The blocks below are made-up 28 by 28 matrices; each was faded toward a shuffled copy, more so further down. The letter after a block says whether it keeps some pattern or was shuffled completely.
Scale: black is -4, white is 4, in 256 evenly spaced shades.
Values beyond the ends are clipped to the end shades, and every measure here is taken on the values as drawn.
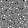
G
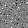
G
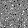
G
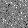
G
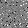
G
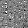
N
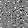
N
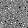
G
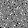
G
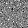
G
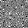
N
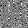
N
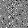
N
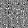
N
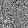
G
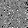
N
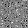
N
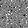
N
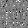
N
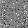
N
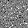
G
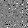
N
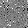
N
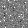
G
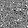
N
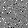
G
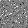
G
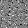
N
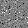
N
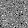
G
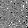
N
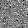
G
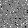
G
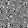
N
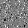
N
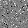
G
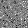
G
